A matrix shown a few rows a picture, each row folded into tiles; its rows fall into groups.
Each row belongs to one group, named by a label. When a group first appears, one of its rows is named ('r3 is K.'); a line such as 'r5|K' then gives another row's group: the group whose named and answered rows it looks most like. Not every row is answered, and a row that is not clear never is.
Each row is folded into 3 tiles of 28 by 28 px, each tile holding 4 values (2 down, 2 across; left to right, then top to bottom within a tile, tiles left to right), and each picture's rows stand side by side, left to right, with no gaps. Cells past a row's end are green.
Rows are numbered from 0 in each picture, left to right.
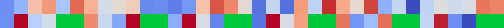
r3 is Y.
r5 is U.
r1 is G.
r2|U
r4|G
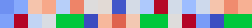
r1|Y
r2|U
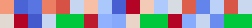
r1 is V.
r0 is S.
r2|V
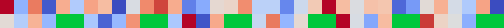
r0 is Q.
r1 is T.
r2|S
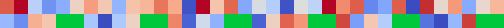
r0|T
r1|T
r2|Q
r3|Y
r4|V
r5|T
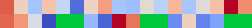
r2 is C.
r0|V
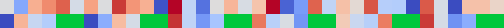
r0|C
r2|V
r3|V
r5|V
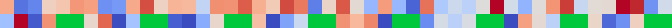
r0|S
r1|S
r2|T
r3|G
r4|V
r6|C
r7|G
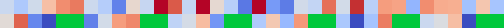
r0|U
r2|Q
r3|S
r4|T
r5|Q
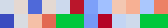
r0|Y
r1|U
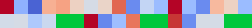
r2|V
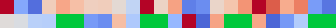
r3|G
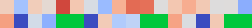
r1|C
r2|G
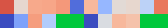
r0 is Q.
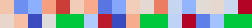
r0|S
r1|S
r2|U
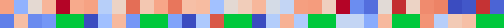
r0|C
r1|C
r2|T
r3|C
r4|S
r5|V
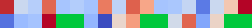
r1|T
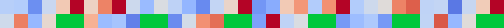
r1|G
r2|Y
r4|C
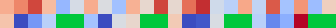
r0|G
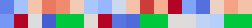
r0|U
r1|U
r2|S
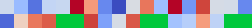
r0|Y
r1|V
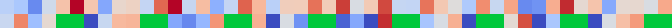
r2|T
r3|Q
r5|Q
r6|S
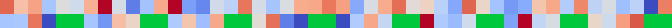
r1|T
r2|S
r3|U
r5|V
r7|Y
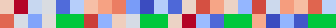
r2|U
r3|Q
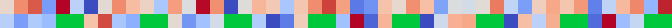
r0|Q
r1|U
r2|G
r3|T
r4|S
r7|U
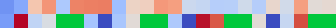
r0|U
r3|T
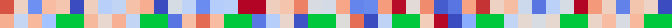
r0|V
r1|V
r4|S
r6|Y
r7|V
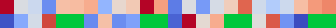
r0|T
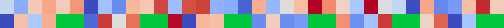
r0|C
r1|Y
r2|G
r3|C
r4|G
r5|S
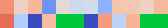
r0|G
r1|C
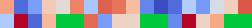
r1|G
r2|Y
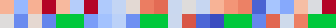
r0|Q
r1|C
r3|Y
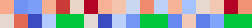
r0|S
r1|Q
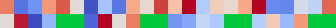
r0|S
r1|Y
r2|T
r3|S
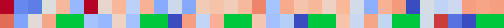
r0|V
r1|Q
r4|V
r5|U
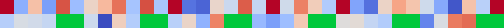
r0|Q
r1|Q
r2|S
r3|T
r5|Y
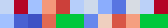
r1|Y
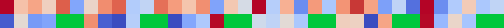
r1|G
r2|T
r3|Q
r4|G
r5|V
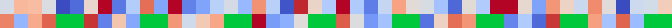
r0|G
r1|V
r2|V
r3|V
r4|V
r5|Y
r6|T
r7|V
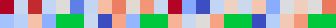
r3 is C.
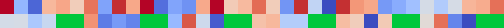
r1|Q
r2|U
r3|V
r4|G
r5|U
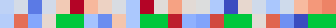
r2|G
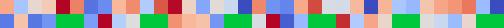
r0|C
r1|U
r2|V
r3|S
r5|G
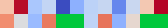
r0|G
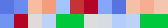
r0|U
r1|S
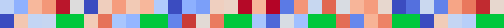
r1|U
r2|Y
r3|T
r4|G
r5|C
